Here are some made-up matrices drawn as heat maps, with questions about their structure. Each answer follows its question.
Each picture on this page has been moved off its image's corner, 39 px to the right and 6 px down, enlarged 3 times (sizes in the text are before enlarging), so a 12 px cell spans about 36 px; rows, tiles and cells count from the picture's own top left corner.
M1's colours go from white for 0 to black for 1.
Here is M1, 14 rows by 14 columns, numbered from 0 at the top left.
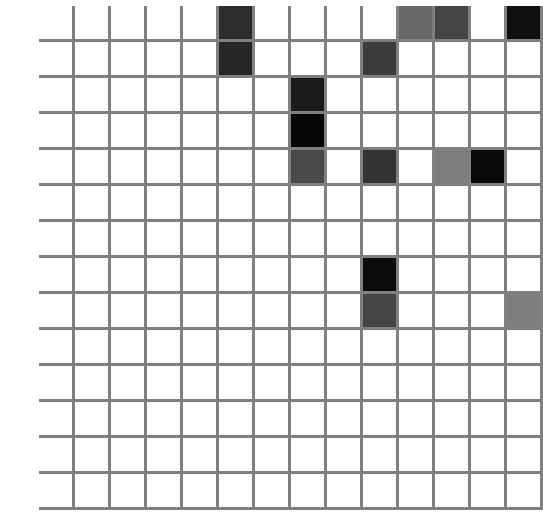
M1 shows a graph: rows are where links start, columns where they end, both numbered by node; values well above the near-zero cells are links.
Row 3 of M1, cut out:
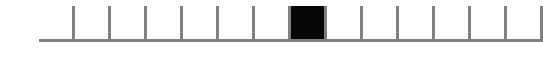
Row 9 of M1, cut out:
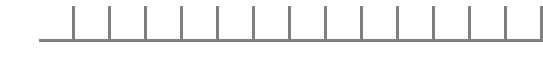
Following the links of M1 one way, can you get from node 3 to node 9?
yes
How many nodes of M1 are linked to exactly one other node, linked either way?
4
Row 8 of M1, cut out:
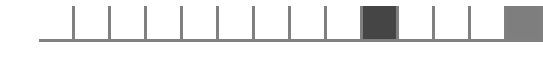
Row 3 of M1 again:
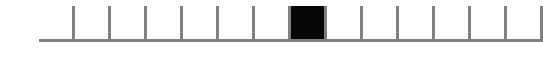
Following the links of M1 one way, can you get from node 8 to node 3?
no
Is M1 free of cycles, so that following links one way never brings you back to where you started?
yes
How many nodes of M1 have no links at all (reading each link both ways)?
1
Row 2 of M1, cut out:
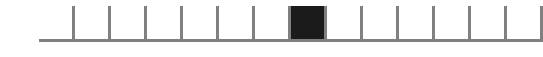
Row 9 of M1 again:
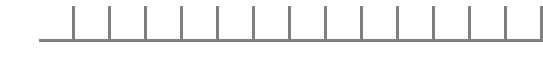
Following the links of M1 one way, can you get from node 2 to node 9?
yes
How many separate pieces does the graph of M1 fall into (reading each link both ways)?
2
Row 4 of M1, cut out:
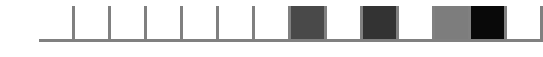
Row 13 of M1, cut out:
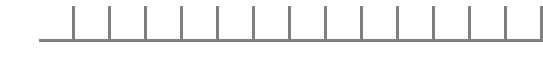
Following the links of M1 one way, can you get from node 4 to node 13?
no
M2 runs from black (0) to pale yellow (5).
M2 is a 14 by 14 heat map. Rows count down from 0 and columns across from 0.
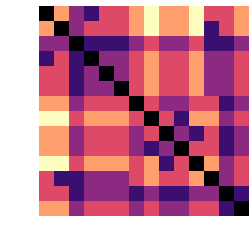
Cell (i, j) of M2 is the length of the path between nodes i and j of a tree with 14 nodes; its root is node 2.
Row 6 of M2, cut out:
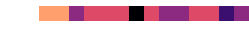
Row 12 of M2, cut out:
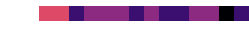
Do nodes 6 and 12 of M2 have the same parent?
no
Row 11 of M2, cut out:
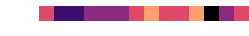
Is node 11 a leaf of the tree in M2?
no
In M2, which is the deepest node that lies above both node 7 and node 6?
12
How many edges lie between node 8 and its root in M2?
2
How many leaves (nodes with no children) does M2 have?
8
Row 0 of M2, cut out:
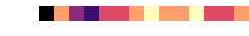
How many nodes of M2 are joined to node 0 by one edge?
1
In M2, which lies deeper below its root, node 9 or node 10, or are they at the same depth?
node 10
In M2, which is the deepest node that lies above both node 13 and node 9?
12
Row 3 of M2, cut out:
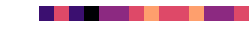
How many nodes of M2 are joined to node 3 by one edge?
2
